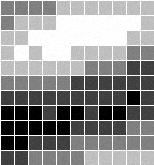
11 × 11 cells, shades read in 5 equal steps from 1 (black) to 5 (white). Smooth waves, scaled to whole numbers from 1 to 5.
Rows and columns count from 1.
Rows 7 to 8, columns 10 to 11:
1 2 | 2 2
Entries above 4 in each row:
0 6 7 3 0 0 0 0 0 0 0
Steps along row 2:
up same same up same same same same same down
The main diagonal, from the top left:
3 4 5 5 4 2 2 1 2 3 4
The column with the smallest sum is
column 1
